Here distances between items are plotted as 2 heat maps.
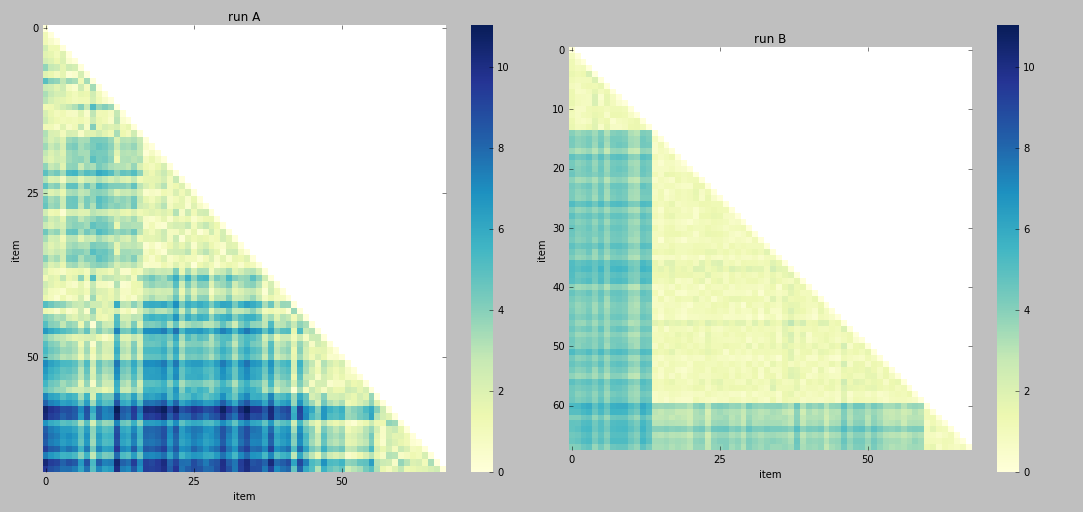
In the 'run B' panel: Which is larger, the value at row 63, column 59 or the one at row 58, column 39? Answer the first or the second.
the first
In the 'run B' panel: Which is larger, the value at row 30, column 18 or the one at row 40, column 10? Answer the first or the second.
the second
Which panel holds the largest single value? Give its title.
run A
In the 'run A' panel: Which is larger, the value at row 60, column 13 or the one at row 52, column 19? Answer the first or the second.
the second
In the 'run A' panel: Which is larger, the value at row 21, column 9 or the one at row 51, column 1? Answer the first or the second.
the second
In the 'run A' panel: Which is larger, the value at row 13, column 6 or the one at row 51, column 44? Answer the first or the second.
the second
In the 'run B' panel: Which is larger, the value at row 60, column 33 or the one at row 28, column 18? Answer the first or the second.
the first
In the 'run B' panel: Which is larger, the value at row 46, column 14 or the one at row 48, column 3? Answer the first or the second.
the second
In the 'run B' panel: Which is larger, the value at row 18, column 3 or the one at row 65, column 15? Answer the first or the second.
the first
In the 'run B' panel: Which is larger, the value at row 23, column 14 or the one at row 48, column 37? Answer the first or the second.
the second
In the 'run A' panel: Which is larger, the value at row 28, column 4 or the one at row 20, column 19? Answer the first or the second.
the first
